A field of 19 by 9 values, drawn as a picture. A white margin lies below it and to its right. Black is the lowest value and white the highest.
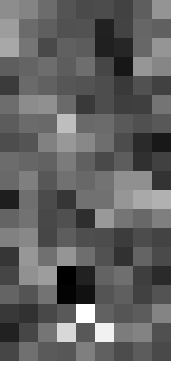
Values change most from cell to cell in the bottom middle. The top middle is the calmest part. In the bottom middle lies a patch that is rougher than the rest. There is no overall slope.
